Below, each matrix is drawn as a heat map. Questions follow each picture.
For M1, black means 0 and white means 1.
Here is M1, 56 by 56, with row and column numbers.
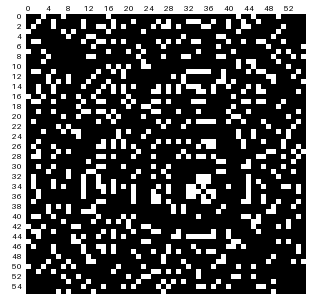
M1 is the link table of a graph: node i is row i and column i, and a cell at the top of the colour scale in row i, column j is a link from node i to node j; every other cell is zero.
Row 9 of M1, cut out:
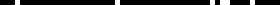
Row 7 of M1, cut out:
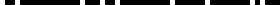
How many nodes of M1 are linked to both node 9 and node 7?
3
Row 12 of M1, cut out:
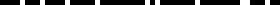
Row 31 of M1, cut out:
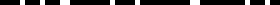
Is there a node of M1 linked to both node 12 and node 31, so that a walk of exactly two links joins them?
yes
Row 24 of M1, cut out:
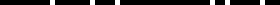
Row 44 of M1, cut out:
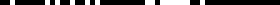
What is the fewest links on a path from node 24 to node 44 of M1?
3
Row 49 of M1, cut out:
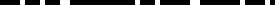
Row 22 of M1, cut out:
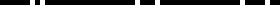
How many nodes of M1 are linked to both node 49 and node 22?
5
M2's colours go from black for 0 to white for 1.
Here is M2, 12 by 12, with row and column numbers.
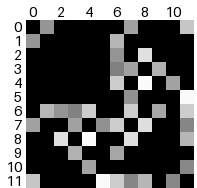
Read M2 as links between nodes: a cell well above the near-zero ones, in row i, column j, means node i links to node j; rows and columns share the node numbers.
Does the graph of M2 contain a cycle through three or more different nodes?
yes
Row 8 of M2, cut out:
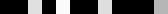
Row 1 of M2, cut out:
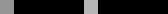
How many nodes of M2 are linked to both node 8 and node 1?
0
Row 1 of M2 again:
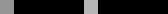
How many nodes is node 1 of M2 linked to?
2
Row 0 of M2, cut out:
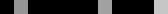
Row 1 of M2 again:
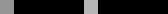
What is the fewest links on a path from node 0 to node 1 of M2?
1
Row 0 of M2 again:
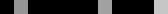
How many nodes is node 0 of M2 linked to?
3
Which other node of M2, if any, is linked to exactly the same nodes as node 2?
none
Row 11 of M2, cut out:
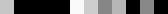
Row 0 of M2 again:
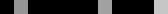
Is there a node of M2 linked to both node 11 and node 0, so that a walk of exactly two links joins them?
yes
